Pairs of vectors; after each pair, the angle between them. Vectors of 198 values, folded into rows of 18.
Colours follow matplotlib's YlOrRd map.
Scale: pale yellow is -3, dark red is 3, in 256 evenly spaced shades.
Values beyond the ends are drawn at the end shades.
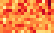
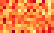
nearly opposite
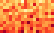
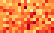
partly aligned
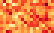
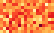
partly opposed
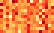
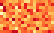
orthogonal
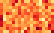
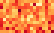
partly aligned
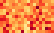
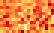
partly aligned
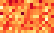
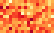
partly opposed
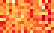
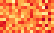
nearly parallel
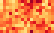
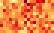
partly aligned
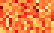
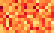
nearly parallel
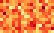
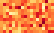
partly opposed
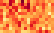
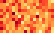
orthogonal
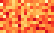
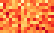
nearly parallel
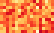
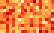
nearly parallel
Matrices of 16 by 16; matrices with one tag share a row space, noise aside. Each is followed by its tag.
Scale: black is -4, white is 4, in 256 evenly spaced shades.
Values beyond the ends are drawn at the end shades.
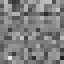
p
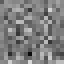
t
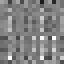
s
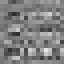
p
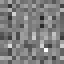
s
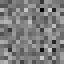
s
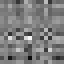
t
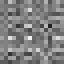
t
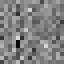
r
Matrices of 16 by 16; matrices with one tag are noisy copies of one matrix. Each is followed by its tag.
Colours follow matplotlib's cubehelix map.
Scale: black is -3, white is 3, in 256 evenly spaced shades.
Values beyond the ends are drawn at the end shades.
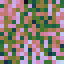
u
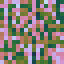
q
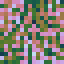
u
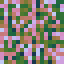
q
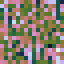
q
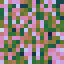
q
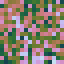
u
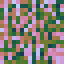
q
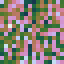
u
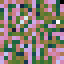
q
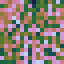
u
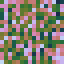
q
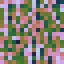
q
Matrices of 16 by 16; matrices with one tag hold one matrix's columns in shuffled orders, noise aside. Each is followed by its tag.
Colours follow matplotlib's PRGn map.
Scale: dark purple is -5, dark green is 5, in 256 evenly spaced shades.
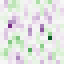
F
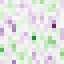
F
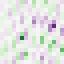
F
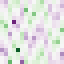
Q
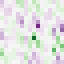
F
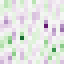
F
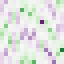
Q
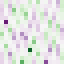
Q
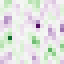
F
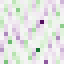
Q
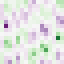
F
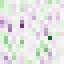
F
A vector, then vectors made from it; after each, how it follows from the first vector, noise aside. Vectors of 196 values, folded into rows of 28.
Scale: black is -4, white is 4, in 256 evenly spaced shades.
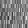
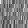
wrapped around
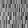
negated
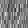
wrapped around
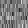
sign-scrambled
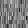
sign-scrambled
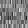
sign-scrambled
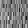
negated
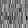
sign-scrambled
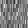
wrapped around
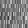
copied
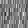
wrapped around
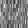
wrapped around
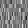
sign-scrambled
